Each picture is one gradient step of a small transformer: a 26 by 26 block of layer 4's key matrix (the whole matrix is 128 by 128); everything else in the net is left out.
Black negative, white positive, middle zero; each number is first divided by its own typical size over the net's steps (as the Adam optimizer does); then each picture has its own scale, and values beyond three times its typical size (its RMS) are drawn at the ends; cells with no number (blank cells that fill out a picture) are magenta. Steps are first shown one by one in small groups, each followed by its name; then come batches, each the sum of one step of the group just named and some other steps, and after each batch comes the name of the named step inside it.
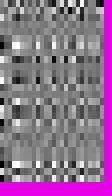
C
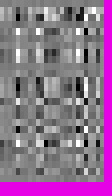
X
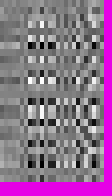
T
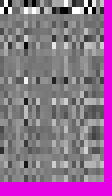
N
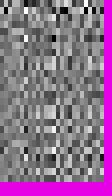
N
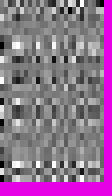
C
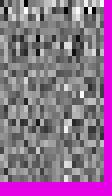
N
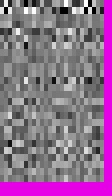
N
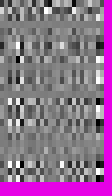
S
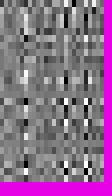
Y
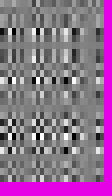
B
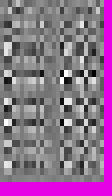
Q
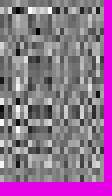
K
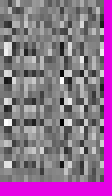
Q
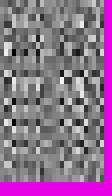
Q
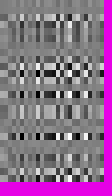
B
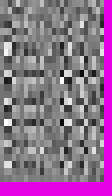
Q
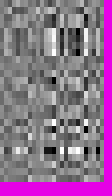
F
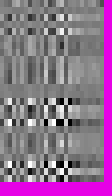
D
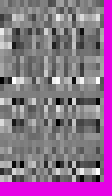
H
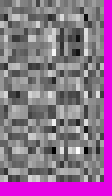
F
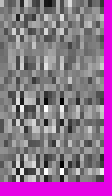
D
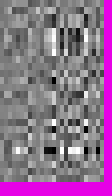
F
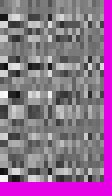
H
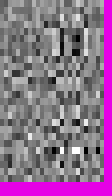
F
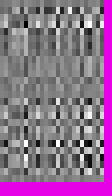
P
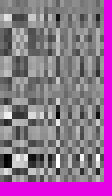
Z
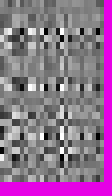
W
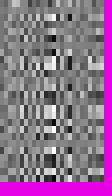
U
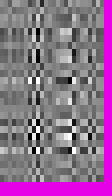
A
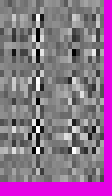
A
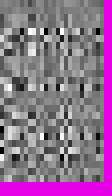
W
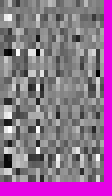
Z
